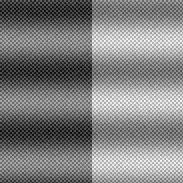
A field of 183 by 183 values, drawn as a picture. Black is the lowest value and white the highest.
Horizontal stripes repeat 3 times down the table. Overall the values sit about 50% of the way up the scale. The right part is higher, past a seam about 50% of the way across. The halves do not mirror each other.
